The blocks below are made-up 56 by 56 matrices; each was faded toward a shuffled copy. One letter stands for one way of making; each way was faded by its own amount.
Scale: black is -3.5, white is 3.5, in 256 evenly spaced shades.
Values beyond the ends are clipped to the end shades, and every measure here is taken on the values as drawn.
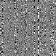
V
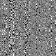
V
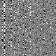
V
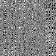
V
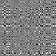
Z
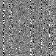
V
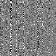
V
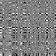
Z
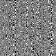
V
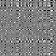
Z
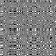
Z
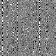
V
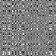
Z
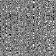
V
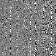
V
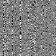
V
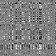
Z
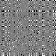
Z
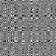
Z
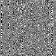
V
